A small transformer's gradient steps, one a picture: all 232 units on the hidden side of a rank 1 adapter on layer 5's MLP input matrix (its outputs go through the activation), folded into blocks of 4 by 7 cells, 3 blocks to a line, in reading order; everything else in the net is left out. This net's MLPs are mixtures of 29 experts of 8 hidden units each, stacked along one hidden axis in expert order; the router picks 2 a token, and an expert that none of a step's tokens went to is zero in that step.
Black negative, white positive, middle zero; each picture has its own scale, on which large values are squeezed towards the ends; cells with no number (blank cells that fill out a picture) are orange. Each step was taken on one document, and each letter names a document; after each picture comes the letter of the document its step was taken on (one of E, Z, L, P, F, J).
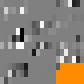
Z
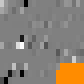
Z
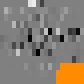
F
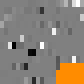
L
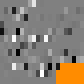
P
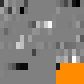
Z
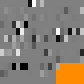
F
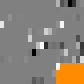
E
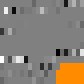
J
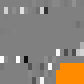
J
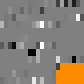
L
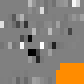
L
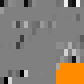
Z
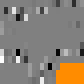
J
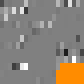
Z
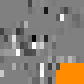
P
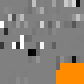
L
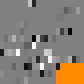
P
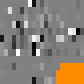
F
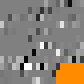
E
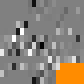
P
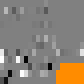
J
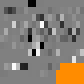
F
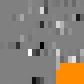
L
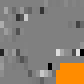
J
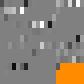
Z
